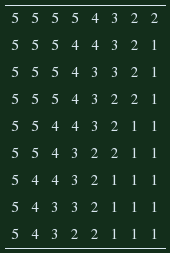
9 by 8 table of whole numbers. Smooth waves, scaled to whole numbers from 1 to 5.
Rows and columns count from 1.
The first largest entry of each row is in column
1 1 1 1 1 1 1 1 1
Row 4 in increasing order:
1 2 2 3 4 5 5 5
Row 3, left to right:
5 5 5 4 3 3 2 1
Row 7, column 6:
1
